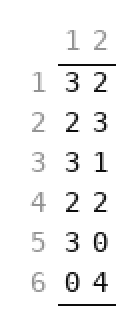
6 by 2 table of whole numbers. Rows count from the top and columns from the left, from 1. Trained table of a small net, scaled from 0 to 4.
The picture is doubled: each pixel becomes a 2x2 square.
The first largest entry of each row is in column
1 2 1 1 1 2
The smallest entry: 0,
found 2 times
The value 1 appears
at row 3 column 2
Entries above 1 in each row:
2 2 1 2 1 1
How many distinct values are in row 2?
2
